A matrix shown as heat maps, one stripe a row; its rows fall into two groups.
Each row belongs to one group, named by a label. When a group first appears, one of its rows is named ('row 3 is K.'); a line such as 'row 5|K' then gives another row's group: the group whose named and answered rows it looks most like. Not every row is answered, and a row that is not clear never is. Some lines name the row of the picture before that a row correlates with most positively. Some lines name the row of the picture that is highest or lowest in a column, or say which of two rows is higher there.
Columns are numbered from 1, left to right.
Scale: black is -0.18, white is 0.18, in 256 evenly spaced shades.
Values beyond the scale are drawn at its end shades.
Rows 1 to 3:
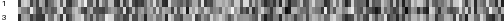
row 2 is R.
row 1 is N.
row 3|N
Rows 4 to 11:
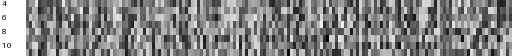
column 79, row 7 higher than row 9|Yes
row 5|N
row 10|N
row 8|R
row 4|N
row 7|N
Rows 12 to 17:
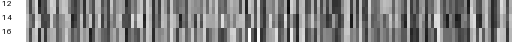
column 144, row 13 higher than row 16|No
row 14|R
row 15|R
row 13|R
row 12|R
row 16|R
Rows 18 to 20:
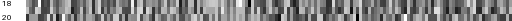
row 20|N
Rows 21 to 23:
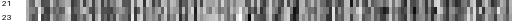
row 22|R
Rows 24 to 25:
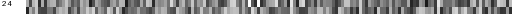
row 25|N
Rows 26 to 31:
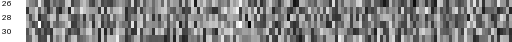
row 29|R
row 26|R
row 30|N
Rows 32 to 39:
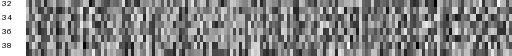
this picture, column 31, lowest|32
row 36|N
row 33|N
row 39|N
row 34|R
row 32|R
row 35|N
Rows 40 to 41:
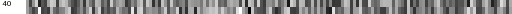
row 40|R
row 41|R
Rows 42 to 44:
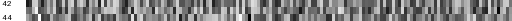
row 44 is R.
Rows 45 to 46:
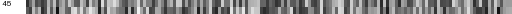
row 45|N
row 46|N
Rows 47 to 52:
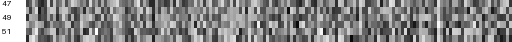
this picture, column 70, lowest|47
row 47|N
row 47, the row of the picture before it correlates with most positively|45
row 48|R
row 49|N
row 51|N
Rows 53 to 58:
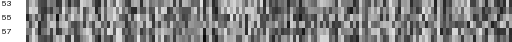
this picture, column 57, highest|54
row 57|N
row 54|N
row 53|N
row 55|N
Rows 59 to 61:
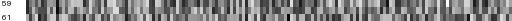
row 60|N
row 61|R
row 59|N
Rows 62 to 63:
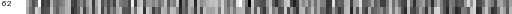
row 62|R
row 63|R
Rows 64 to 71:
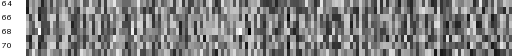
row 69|N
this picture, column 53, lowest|64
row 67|R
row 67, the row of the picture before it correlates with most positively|63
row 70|R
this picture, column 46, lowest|64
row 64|N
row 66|R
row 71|N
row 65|N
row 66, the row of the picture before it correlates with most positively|63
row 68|R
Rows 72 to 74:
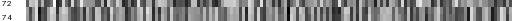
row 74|R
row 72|N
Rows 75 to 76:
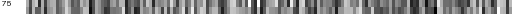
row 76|R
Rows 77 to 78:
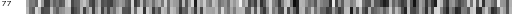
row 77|R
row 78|R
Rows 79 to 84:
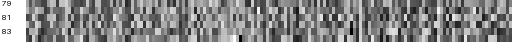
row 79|R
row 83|N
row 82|R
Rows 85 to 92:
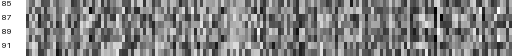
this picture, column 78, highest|89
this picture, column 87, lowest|92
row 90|R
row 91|N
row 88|N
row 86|R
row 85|R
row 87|N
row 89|R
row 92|N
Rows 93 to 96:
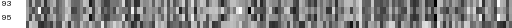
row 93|R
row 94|R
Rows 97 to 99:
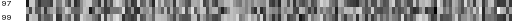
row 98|R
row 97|N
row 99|N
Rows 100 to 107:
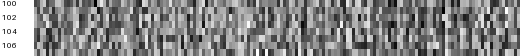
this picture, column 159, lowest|106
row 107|R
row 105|N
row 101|R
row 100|N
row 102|R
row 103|R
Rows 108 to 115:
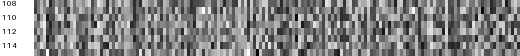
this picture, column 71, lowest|112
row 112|N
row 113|R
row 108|N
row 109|N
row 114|N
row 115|R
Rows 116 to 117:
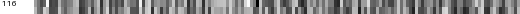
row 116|R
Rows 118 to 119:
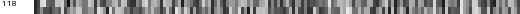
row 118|N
